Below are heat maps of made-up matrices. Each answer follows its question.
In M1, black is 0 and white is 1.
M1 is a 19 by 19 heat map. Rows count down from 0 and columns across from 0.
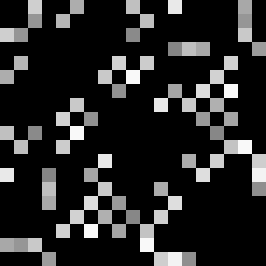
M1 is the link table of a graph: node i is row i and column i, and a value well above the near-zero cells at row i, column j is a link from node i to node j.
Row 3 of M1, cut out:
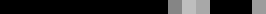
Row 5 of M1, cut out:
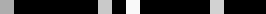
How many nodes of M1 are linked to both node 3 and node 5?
0
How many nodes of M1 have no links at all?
0
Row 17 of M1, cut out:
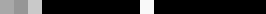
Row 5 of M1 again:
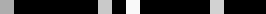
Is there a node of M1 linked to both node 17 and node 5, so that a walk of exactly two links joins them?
yes
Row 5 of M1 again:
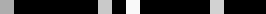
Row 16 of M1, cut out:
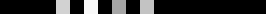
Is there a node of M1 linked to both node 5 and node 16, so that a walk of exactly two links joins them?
no
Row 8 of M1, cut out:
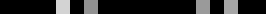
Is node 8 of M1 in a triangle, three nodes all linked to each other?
yes
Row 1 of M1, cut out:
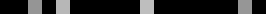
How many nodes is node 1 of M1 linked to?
4
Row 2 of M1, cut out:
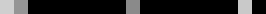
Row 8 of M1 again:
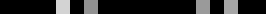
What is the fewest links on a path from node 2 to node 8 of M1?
3
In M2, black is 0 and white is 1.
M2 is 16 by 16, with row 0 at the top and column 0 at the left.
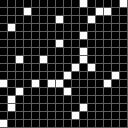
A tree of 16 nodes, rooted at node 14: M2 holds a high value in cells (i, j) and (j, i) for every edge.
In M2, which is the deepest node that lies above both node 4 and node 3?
10
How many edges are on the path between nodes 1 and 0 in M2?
3
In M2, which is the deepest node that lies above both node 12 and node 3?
1
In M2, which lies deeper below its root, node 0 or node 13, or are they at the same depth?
the same depth
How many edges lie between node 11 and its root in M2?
3
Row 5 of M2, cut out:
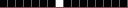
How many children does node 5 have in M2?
0
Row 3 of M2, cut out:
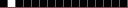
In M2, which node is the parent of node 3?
1
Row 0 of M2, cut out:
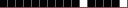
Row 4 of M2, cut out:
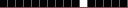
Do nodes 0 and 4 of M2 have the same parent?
yes
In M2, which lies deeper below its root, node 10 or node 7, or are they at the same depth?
node 10
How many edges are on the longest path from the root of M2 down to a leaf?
9
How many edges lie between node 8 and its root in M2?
2
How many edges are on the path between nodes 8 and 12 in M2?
7
